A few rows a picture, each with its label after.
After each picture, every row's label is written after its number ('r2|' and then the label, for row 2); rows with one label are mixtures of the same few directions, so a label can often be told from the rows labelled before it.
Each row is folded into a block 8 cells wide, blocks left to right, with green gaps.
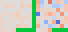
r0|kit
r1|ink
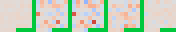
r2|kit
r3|ink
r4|ink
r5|kit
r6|ink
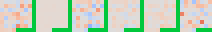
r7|kit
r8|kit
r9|kit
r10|kit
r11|kit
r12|ink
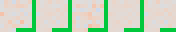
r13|ink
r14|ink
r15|kit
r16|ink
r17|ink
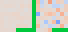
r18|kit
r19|ink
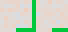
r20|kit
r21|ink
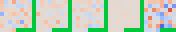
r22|ink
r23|ink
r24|kit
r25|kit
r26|kit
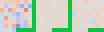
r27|kit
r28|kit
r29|ink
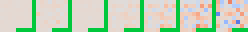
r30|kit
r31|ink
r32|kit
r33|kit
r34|kit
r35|kit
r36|ink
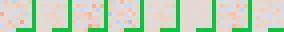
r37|ink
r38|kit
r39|kit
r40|ink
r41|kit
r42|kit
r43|kit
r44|kit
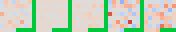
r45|ink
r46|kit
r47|kit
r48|ink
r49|kit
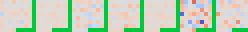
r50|ink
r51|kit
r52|kit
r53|kit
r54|kit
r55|ink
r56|ink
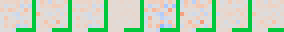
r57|kit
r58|ink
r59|kit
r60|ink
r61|kit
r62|ink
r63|ink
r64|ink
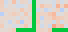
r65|ink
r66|kit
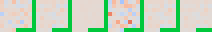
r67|ink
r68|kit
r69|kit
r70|ink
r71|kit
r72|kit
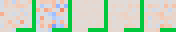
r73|ink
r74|kit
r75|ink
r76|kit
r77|kit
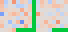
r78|ink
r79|ink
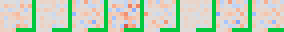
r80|kit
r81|kit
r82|ink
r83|kit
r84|ink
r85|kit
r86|ink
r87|ink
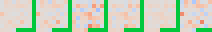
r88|ink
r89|ink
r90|kit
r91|kit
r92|kit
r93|ink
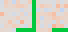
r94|ink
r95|kit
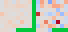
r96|ink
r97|ink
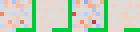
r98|ink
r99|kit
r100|ink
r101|kit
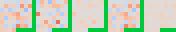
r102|kit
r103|ink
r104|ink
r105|kit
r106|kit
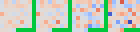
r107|ink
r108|ink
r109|kit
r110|ink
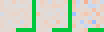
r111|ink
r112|ink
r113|ink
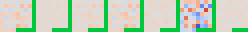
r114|kit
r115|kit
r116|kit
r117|kit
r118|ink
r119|kit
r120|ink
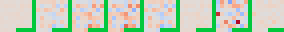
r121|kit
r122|kit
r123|kit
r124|kit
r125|kit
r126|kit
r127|ink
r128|ink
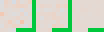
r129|ink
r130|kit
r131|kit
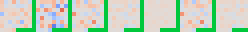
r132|ink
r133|kit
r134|ink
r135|kit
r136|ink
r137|ink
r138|kit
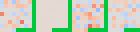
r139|ink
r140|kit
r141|kit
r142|kit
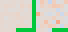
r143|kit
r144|ink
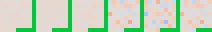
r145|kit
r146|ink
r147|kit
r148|ink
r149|ink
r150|ink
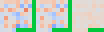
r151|kit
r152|kit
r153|kit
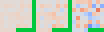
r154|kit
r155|kit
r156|kit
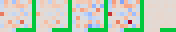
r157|ink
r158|ink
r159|kit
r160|ink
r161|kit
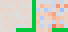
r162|kit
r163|kit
